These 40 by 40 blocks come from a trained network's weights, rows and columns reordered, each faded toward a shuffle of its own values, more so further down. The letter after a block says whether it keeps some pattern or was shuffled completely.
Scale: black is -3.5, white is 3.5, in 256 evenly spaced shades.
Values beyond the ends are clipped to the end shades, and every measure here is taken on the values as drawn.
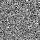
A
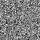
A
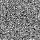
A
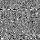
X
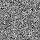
A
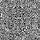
X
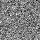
A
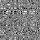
X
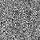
X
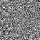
X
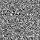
X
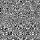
X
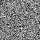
A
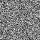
A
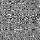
X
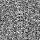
X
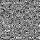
X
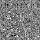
X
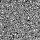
A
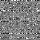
X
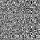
X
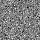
A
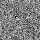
X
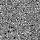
A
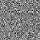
X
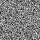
A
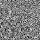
X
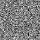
X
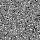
A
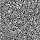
A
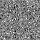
A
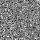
A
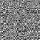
X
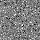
A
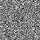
X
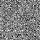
X
